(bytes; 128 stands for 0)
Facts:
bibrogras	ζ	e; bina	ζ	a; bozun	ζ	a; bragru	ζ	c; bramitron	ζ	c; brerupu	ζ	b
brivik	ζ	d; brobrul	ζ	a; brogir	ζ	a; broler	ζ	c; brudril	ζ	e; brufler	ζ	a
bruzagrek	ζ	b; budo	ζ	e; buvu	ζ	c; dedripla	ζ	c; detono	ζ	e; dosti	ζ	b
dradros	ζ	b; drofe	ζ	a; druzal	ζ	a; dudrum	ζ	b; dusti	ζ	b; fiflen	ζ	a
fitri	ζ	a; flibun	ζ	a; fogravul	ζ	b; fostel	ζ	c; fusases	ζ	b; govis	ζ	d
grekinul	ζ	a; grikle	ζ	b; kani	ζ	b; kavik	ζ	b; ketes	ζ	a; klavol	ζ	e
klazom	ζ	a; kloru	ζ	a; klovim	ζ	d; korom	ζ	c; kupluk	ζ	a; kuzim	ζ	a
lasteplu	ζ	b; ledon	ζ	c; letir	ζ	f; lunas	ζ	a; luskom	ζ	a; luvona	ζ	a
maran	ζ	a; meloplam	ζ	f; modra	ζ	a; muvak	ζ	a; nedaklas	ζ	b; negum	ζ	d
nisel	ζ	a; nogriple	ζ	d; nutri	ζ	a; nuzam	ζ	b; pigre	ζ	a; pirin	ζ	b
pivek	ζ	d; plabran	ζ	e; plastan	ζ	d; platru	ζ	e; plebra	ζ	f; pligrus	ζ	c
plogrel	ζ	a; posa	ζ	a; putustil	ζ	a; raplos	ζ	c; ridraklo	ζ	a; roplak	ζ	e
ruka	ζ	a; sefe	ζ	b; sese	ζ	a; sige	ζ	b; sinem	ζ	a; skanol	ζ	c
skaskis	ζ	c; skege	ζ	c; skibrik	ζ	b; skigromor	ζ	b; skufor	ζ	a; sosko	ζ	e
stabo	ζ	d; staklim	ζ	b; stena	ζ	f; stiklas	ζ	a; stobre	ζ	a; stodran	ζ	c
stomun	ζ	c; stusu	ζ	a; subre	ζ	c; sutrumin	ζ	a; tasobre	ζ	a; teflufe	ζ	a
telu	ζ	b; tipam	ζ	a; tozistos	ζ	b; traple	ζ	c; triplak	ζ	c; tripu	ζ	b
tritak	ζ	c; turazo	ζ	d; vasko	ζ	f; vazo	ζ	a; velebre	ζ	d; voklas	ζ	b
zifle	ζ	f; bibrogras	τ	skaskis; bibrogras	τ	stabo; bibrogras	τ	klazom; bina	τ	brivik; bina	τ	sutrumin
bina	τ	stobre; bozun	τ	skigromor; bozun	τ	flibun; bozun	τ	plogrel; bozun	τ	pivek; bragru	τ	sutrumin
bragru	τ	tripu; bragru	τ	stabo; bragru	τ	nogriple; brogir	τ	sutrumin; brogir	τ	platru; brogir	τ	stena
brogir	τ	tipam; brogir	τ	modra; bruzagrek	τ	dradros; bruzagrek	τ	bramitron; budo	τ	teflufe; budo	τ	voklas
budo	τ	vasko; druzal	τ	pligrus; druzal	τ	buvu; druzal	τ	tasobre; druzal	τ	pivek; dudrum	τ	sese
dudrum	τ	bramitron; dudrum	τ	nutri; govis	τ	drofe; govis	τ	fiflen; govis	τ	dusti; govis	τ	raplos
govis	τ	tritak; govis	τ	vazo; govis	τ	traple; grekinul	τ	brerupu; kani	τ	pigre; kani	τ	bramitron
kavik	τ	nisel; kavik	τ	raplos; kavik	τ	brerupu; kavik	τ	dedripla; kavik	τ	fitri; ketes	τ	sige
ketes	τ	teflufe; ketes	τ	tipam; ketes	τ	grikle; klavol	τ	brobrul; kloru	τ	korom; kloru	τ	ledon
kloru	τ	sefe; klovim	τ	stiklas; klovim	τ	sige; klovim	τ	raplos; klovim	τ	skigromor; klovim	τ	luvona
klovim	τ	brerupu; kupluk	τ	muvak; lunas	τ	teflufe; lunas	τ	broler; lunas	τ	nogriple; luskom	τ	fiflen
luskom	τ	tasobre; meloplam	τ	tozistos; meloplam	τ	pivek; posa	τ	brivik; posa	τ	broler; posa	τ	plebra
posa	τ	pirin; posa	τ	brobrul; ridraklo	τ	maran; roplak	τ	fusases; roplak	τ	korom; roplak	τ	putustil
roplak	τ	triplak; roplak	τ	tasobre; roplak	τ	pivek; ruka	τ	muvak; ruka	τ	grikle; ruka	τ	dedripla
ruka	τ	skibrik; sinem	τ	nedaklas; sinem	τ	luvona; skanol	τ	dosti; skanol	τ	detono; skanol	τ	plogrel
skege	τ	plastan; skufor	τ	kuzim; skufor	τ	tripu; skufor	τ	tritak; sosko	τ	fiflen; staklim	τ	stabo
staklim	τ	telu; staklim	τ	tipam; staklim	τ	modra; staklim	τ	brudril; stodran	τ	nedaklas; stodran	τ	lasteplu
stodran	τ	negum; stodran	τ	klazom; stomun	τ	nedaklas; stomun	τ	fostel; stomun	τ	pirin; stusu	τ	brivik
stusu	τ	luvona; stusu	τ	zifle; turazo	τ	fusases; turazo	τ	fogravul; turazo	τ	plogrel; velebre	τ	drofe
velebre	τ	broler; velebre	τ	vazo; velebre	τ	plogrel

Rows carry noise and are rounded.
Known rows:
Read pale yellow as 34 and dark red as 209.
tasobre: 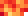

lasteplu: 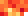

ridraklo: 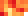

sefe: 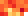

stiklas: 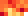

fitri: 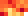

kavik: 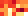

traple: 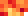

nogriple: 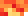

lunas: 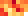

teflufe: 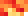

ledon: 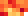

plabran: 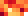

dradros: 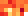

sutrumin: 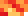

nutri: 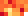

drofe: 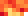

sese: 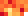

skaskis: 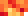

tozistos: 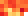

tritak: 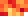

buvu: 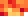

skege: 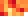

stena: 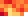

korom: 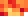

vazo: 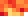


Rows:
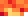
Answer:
putustil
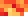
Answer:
stabo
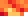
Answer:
stobre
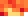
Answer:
flibun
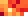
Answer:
nedaklas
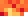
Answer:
negum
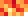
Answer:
staklim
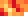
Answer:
bina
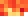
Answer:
fusases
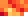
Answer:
klazom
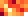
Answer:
klavol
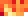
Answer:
meloplam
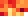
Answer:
raplos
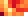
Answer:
stomun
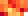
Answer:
fostel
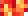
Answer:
luskom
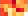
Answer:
ketes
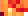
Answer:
luvona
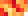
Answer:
brogir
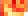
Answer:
velebre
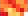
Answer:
modra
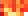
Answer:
pivek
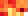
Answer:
dedripla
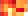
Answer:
ruka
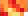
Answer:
broler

